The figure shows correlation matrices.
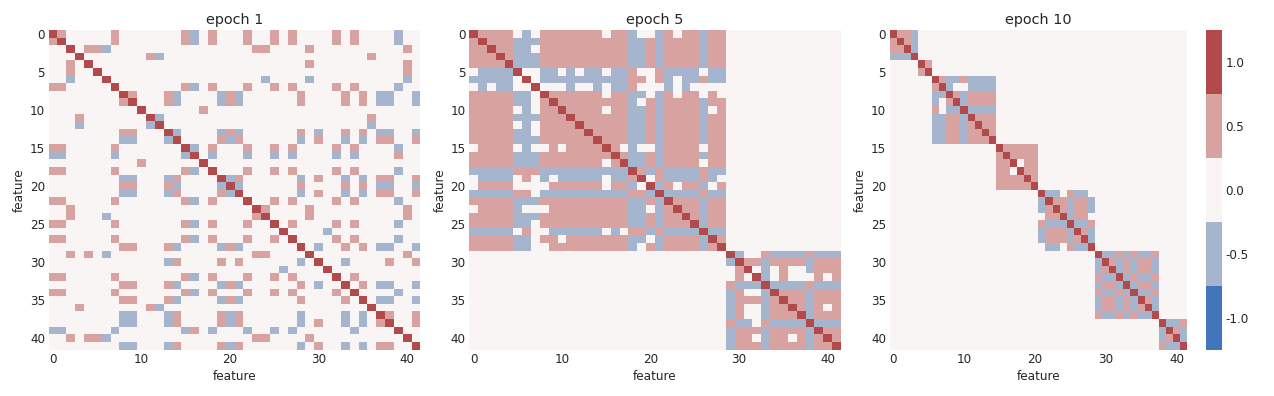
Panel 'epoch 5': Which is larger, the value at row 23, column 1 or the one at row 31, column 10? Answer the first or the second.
the first
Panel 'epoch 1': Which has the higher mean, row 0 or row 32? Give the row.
32
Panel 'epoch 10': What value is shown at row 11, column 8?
0.5
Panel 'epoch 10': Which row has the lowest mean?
10
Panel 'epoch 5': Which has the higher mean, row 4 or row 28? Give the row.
28
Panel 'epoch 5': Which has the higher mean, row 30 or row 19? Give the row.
30
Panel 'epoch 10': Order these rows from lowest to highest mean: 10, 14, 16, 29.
10, 29, 14, 16
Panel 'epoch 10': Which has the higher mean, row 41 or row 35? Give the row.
35
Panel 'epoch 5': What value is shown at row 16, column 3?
0.5
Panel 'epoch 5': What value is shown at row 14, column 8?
0.5
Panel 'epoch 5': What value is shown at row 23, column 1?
0.5
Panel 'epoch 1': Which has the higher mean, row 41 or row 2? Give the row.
2
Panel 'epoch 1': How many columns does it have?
42
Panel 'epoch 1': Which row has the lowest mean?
16
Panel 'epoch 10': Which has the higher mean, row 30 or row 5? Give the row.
5
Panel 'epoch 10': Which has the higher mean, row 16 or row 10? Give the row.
16
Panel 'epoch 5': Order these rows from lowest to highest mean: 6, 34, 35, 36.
6, 36, 34, 35
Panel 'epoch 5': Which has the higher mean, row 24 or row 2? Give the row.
2
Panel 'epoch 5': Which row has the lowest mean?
21
